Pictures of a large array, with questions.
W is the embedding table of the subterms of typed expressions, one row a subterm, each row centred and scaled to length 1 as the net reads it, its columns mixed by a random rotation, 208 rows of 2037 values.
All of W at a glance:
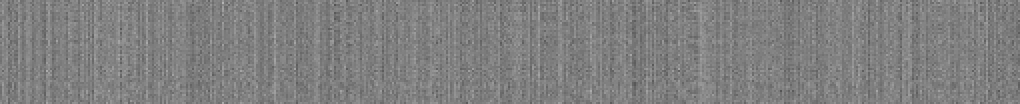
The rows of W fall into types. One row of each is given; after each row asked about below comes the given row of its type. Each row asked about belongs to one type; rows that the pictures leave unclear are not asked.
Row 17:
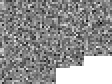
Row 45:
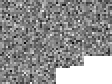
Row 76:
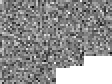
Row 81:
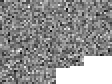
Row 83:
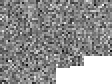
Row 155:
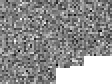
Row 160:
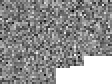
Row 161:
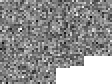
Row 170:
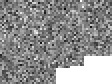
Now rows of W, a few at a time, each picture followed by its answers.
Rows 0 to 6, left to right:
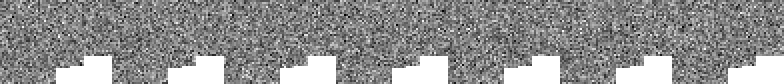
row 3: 81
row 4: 83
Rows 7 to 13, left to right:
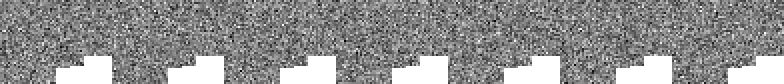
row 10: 81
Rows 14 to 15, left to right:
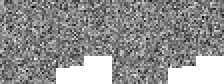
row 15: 155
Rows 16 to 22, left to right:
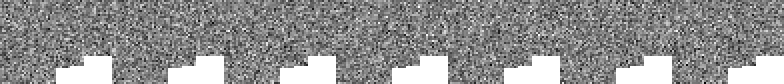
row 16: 45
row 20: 81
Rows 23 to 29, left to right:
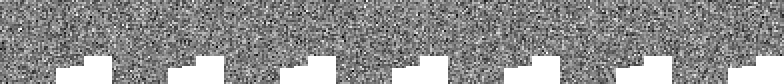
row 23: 161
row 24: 170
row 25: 155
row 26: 81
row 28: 76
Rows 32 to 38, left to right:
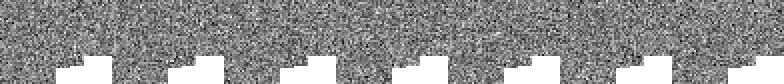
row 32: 160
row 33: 17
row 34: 83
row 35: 155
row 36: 155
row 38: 81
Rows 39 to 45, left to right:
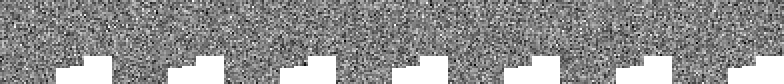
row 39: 160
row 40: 170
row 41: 83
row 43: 83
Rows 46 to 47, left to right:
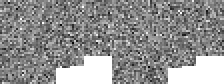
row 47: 76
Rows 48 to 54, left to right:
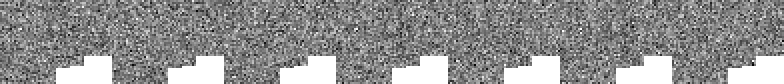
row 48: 161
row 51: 161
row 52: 83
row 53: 161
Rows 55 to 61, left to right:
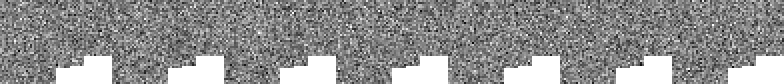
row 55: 155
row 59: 45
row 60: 83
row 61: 81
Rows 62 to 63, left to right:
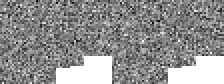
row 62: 83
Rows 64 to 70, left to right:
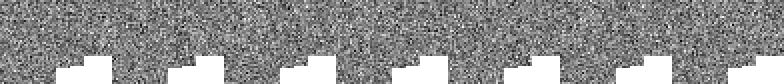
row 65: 160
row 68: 45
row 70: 81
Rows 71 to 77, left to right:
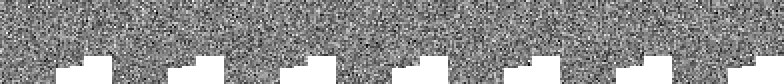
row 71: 17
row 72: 170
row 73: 45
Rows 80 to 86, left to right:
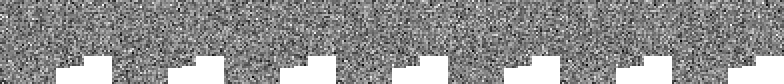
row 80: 83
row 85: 83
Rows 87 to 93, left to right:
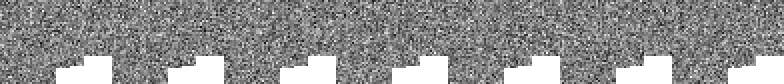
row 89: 170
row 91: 161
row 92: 76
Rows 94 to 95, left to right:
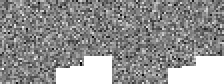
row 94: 45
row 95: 45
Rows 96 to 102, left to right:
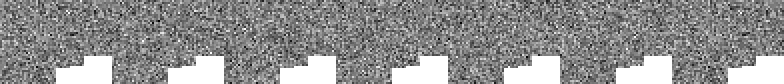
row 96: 76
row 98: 83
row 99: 45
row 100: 160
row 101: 170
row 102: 76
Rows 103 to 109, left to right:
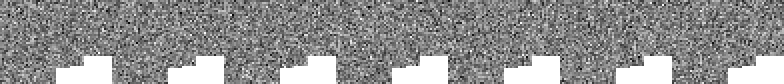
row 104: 45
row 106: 76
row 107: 160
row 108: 160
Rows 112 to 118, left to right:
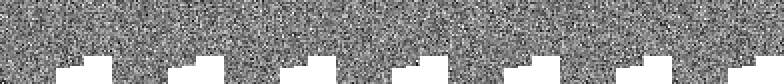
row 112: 83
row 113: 17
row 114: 76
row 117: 160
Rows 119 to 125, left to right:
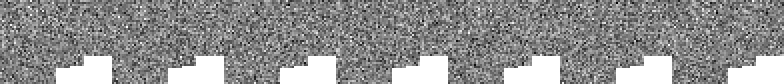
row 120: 83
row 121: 45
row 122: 17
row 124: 83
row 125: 170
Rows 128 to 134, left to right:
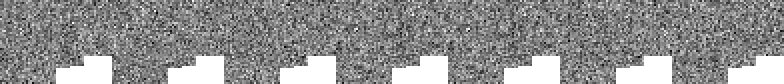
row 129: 170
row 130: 45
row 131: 161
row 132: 161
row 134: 155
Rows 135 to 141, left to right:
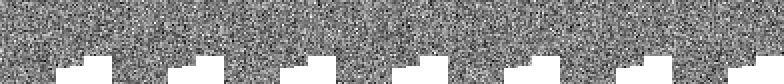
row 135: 155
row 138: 161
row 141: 76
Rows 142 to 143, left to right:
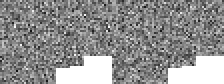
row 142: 160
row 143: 17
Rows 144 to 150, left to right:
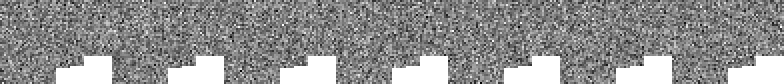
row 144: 83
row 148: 160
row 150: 160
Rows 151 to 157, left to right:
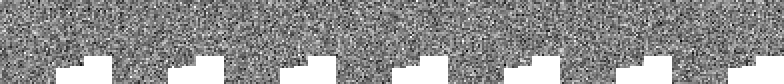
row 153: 160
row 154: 170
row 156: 17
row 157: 81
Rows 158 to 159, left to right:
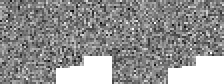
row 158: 17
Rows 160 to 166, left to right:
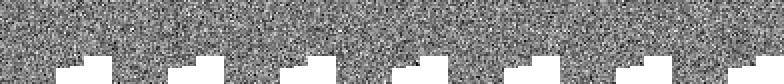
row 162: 45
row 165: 45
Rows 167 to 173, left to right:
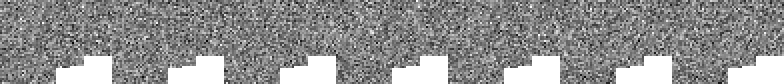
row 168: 155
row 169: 83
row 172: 170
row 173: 170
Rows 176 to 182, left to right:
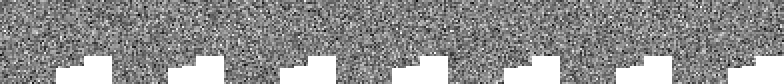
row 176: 170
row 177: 81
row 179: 160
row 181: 81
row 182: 45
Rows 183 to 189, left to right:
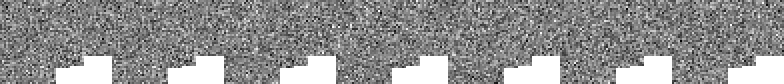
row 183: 45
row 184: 45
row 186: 170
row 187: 170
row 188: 81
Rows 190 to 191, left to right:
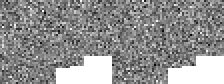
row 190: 170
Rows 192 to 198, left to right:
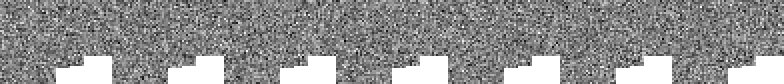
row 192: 76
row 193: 17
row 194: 160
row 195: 81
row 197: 45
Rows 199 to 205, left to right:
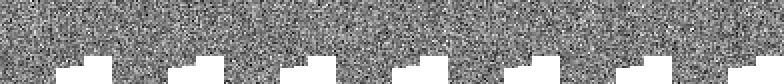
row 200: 17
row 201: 83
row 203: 76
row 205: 161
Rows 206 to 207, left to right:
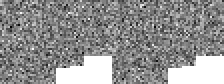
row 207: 17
